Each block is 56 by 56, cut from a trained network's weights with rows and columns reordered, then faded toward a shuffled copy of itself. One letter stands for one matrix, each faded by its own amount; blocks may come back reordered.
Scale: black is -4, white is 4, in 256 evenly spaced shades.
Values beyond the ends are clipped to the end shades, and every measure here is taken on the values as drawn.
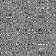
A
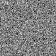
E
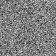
E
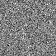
E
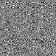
A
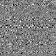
A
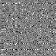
A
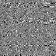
A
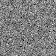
E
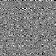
A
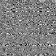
A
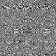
A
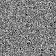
E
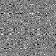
A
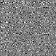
A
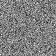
E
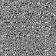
A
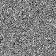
E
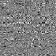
A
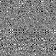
A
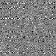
A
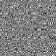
A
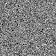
E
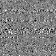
A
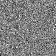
E
